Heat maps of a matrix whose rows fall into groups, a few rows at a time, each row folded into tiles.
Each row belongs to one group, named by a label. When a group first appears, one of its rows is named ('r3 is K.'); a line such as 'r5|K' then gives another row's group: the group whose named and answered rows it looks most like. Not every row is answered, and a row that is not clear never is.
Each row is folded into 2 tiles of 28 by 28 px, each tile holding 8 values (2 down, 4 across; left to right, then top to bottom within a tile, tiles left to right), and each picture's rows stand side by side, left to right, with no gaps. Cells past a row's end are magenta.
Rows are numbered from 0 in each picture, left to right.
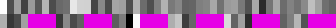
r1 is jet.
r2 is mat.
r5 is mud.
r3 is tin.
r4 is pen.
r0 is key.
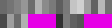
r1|jet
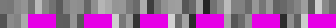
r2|pen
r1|jet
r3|pen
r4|key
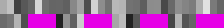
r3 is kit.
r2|tin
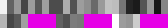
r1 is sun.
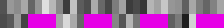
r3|mat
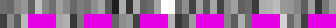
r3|key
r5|pen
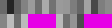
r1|pen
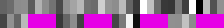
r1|jet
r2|mud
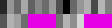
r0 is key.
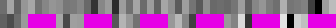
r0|sun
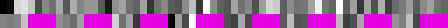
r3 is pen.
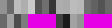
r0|jet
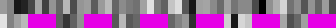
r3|mud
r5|key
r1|sun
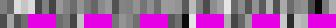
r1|mat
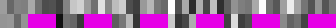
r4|kit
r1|jet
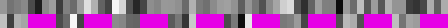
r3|mat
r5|mud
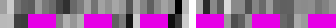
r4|key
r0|tin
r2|mat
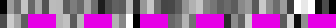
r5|jet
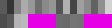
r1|sun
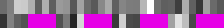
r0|jet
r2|kit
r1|mat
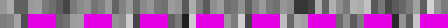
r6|jet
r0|mud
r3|mat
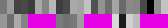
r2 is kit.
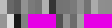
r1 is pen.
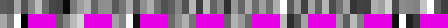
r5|key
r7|kit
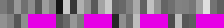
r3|kit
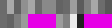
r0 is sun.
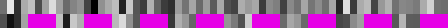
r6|sun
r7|kit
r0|sun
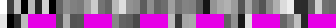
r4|mat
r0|key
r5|mud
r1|kit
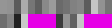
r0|mat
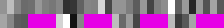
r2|pen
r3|key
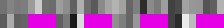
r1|mat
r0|kit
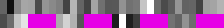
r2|kit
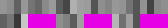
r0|mat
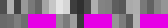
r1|mud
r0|sun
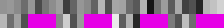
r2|pen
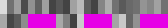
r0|key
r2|tin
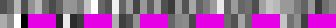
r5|pen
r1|kit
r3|sun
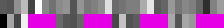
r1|sun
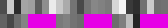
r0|sun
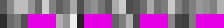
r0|jet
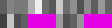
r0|kit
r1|key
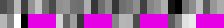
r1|pen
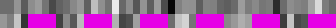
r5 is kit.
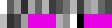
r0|key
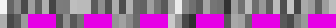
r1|jet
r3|tin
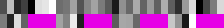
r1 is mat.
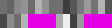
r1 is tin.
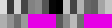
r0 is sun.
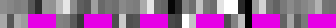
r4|mud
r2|kit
